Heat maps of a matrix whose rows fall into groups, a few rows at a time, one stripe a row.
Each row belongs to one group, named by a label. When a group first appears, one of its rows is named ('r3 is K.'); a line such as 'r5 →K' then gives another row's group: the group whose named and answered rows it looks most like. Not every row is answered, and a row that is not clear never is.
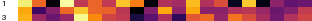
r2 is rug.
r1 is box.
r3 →rug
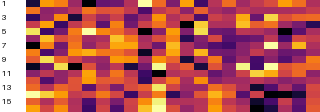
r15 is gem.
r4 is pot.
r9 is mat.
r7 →mat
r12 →rug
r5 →rug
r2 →rug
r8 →rug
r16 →gem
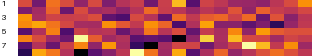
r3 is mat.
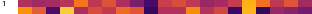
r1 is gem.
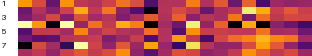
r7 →pot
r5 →pot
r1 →box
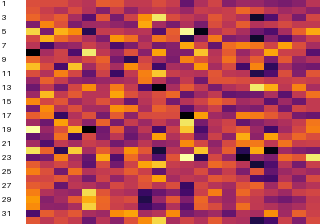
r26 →gem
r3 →gem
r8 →pot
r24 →gem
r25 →box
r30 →rug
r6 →mat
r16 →mat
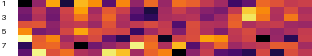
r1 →pot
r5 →rug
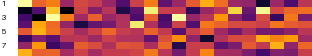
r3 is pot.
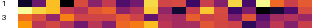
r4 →gem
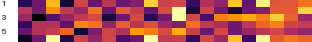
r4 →pot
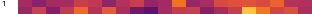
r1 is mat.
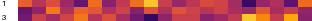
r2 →pot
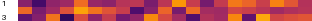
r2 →rug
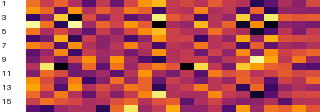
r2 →box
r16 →mat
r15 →mat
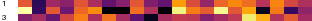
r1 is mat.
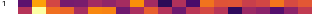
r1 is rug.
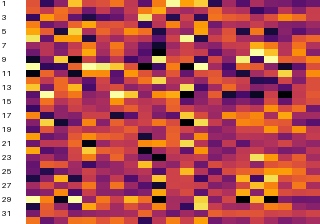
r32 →rug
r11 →pot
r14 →mat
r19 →mat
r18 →pot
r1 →rug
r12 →gem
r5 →box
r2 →gem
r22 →rug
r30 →pot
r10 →rug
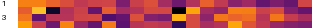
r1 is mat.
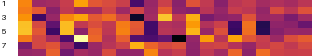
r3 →rug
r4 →box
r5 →box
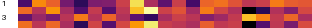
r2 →gem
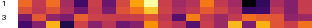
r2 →gem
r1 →gem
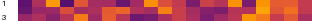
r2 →mat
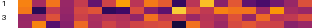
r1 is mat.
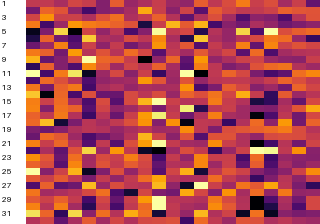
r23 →box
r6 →pot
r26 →gem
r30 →gem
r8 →box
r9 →rug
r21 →gem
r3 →mat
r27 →pot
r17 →gem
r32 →pot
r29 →gem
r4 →rug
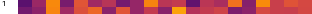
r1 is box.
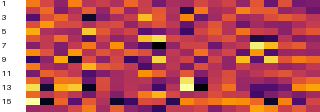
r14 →gem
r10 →rug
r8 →box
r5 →rug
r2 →pot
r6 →gem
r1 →box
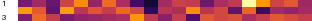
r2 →box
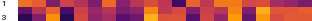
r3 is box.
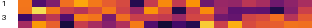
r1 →rug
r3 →pot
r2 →mat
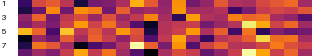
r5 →box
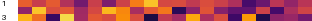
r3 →box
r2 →mat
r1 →gem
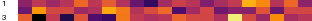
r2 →mat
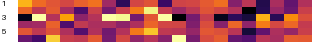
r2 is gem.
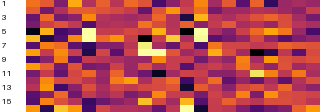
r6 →rug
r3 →pot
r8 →gem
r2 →rug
